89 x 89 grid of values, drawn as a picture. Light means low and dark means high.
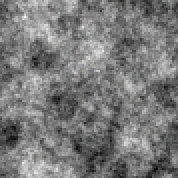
Grain: blotchy. Average level on the scale: 50%. Histogram: bell-shaped. Odd rows or columns: none.
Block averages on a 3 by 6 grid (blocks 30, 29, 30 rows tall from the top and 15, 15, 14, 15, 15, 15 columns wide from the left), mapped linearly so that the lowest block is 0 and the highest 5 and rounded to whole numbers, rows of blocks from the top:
101033
123212
303514
